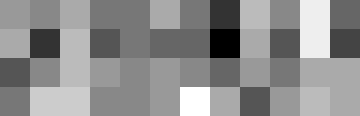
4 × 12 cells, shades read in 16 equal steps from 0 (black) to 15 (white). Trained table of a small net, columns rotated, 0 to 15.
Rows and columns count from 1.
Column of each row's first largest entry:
11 11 3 7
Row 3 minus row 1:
-4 0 1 2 1 -1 1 3 -2 -1 -4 4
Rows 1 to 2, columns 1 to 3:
9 8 10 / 10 3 11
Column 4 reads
7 5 9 8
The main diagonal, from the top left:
9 3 11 8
